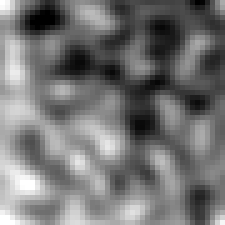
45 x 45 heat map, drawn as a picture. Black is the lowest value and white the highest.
Mirror symmetry: none. Lone odd cells: none. Grain: blotchy. Ninth with the highest average: bottom left. Slope: up to the bottom left.
